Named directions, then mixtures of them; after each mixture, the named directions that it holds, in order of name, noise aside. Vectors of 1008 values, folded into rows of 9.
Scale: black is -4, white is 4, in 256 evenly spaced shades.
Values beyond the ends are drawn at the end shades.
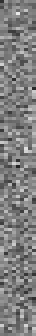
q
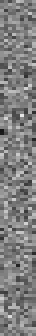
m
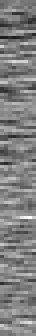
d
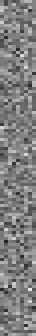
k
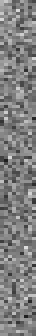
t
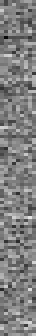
d, k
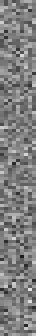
k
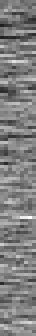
d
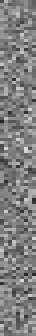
q, t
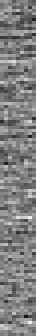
d, t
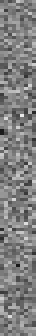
m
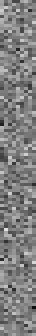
k, t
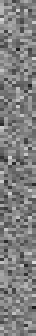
k, t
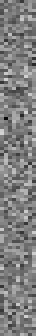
m, t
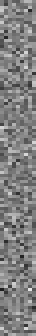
k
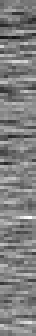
d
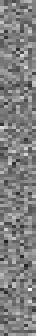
k
